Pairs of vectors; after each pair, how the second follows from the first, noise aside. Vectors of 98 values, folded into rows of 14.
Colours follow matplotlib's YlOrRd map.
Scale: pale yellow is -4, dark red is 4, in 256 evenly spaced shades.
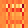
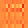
shrunk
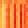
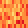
shuffled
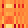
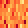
shuffled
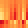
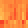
shrunk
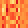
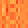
shrunk
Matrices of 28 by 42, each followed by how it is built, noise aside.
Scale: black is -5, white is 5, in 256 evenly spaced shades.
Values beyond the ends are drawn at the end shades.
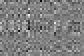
low rank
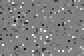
sparse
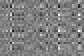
low rank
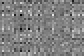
low rank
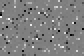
sparse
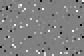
sparse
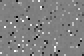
sparse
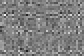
low rank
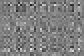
low rank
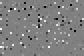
sparse
